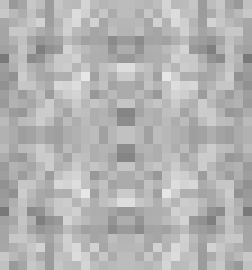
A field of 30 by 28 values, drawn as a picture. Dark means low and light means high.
Slope: none. Mirror symmetry: left to right and top to bottom. Histogram: bell-shaped. Average level on the scale: 70%. Odd rows or columns: none. Seam: none.
